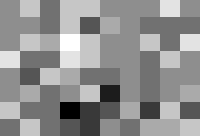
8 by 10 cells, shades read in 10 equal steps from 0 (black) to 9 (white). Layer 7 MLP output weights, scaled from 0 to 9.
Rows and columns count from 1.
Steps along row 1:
up down up same down same same up down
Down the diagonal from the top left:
5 5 6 8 4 1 6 6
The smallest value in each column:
4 3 4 0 2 1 4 2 4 3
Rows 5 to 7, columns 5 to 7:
4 4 5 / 7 1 5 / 2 3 6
